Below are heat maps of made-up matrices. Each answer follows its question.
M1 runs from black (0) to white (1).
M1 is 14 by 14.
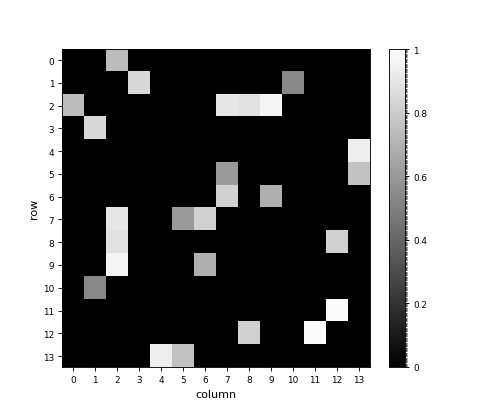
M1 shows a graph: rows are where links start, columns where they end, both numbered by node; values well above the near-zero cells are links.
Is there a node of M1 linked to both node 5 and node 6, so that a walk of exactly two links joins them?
yes
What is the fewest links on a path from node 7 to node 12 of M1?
3
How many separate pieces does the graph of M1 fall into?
2
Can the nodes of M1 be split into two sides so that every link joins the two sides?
yes
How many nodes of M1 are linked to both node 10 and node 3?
1
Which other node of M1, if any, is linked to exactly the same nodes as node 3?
node 10
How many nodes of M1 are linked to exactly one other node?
5
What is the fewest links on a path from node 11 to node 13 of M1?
6
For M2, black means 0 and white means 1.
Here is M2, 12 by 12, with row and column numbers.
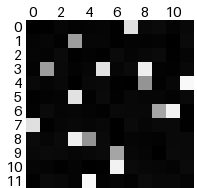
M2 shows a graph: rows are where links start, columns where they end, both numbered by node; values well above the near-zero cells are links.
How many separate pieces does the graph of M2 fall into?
4
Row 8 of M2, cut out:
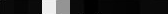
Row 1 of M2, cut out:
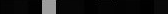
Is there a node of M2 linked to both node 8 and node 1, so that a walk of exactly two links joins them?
yes
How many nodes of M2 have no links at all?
1
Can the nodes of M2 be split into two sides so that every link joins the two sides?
yes
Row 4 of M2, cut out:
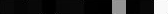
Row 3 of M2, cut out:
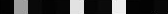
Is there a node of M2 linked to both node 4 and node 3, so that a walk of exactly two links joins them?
yes
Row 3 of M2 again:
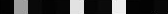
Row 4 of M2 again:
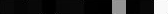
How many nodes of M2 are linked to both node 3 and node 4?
1
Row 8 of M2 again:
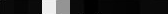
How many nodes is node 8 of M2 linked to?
2
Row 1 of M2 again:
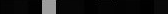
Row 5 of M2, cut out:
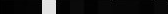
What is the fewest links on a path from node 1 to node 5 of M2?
2
